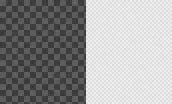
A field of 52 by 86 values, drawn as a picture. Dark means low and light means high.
It is made of 1 by 2 panels. Panel 1,1: low, checkered. Panel 1,2: very high, checkered, faint in contrast.
